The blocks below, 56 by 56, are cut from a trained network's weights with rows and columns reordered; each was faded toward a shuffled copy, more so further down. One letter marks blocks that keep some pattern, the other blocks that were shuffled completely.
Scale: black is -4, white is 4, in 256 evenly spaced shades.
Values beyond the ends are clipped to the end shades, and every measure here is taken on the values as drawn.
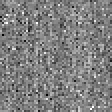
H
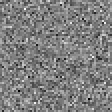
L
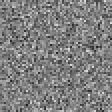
L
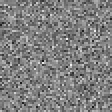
L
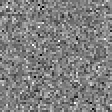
L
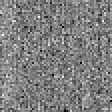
H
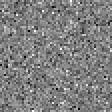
L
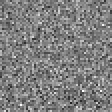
L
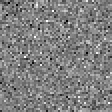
L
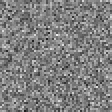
L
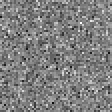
L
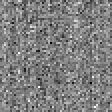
H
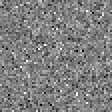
L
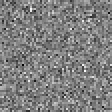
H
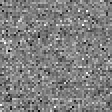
H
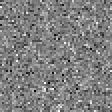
L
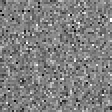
L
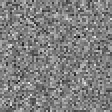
H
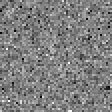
L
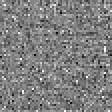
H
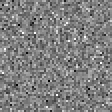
L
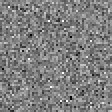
L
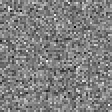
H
